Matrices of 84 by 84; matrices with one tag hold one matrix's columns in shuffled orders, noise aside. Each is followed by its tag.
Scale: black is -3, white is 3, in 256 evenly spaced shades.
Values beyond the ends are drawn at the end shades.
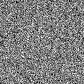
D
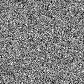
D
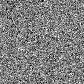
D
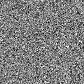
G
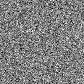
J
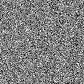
J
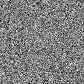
J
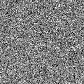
G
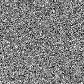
G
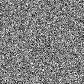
J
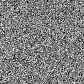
D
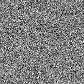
G
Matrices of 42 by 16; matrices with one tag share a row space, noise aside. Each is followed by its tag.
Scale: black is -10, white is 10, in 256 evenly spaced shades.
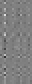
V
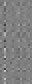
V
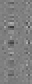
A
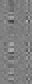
A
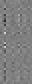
V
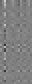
V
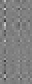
V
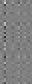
V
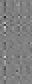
V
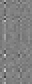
V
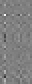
V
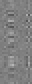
A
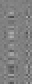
A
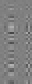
A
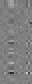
A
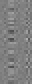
A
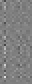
V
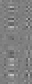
A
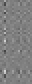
V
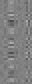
A
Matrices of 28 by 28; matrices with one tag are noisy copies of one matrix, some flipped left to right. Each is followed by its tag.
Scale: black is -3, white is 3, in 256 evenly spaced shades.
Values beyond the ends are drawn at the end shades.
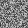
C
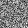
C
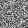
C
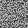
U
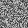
C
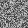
C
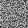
U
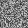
C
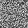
U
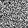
U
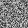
C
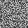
U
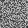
U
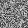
C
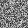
C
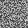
U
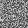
U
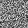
U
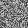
C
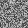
C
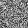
C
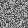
C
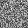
C
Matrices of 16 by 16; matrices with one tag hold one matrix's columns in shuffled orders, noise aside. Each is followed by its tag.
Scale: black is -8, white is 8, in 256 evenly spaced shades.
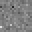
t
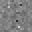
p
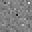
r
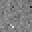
t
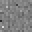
p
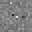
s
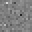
r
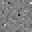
r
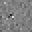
s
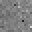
p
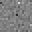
r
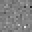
t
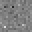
t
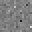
p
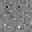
t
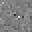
s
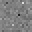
r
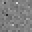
r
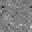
t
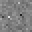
s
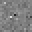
s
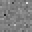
r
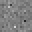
p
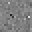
s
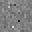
p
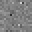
r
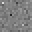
r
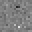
t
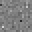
p
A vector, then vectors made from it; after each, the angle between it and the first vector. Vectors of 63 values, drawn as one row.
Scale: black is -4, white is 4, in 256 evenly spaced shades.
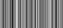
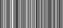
nearly opposite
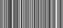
partly opposed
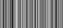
nearly parallel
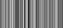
partly opposed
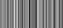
orthogonal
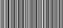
orthogonal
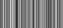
nearly opposite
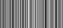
partly aligned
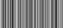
nearly parallel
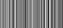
orthogonal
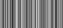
nearly parallel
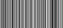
partly aligned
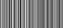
orthogonal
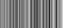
orthogonal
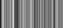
partly opposed
